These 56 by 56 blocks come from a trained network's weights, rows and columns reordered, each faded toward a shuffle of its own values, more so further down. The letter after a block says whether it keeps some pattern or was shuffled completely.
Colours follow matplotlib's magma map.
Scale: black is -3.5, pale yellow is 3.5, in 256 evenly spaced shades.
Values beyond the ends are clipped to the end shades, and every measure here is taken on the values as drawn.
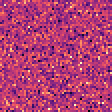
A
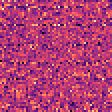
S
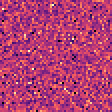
S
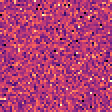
A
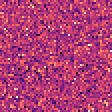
A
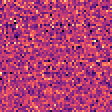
S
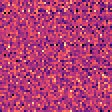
S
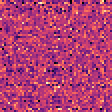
S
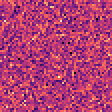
A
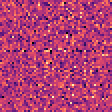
S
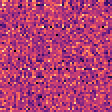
S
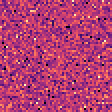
A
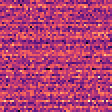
S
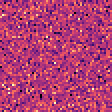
A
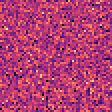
A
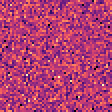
A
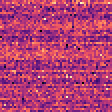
S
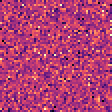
S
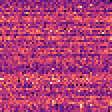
S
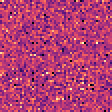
S
